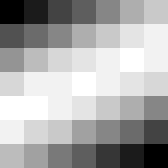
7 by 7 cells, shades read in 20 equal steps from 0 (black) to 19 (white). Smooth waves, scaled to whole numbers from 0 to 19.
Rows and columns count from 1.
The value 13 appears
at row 1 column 6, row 2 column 4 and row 5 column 6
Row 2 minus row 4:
-10 -10 -8 -6 -3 0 2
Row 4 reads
16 18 18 19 18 17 16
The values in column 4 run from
7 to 19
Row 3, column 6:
19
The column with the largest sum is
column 4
